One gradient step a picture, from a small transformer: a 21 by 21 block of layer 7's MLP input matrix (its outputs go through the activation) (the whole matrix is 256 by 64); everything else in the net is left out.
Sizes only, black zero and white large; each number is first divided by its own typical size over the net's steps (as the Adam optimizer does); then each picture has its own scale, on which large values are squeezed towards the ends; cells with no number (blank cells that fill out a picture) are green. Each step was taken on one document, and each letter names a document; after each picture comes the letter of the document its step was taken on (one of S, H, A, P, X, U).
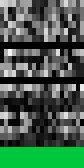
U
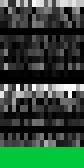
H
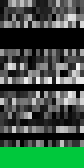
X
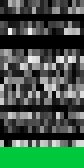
X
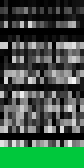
U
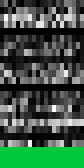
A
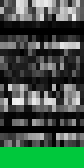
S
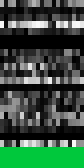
X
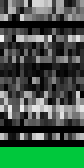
S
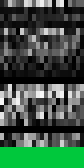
H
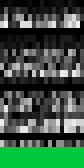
A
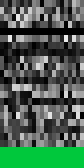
S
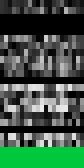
H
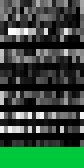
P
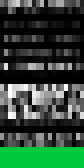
H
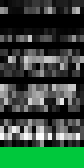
H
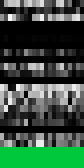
H
